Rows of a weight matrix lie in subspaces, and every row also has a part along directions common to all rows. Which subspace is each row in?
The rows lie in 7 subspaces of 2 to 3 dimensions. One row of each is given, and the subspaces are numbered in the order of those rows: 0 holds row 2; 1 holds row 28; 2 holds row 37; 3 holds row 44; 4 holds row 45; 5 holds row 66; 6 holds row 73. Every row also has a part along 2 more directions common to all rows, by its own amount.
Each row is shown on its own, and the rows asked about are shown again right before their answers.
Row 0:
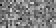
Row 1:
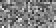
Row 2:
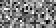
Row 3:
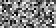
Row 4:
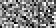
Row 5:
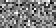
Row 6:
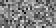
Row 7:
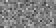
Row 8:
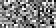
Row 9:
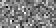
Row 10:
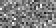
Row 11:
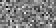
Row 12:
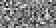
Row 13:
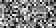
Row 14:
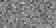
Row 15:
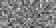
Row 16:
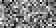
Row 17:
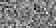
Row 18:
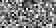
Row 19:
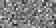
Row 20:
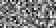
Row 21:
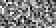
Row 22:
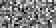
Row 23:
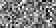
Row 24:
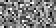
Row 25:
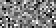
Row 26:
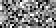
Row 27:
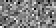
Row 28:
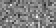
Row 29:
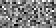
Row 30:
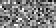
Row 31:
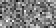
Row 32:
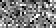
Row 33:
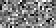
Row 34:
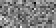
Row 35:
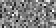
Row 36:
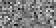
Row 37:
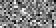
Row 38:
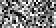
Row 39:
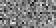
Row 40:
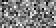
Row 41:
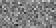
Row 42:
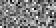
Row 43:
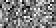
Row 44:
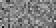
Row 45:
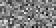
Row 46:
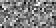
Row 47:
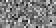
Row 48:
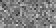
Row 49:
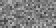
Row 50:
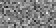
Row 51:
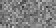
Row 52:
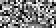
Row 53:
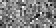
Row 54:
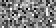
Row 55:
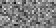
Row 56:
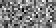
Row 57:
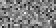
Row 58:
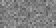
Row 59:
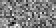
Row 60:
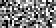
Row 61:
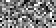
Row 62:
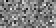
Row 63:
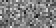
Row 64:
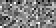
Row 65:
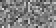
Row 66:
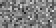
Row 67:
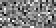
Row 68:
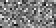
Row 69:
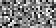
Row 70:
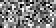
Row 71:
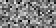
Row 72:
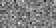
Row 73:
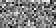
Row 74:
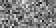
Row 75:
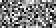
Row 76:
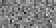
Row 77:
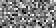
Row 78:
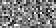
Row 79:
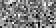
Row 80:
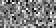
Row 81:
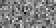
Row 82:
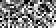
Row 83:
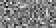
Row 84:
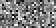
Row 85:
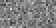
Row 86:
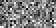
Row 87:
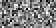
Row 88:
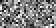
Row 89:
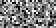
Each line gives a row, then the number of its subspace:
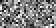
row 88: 6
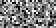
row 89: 1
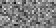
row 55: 1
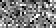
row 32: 6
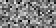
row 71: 3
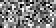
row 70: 5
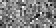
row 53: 6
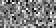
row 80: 1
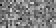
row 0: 2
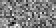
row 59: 4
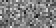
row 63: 6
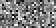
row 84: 2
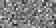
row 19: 5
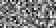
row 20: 1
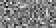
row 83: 0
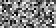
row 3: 0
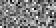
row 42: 1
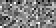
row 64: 1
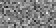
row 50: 0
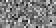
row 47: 3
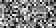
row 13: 2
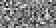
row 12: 0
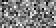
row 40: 0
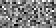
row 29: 6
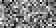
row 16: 2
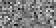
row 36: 4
